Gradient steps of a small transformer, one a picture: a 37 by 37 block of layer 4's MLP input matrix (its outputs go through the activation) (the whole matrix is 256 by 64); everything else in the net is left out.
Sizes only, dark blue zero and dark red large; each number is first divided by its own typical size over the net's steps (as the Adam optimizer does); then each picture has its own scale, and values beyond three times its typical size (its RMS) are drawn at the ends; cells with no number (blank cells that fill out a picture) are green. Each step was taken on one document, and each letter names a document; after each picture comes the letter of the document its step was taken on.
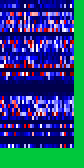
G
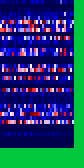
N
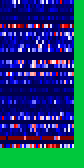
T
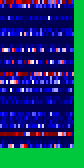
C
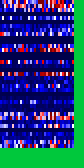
T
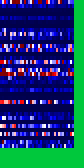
C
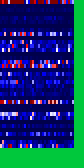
C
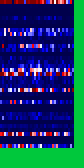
C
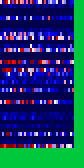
C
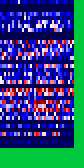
G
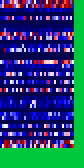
T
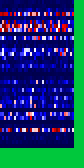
N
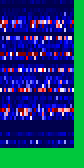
N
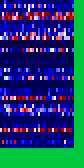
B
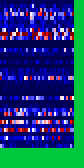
B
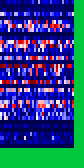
G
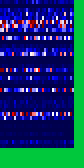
N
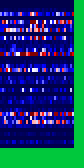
N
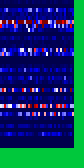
N
